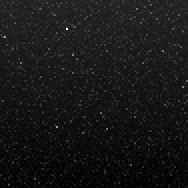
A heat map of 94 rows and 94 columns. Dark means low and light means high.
Grain: fine. Slope: up to the top. Histogram: skewed, a long tail of high values. Stripes: none. Average level on the scale: 10%.
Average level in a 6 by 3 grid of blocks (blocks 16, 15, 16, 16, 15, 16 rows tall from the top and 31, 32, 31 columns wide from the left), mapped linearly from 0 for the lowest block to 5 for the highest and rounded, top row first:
5 5 5 / 4 4 4 / 3 3 3 / 2 2 2 / 1 1 1 / 0 0 0
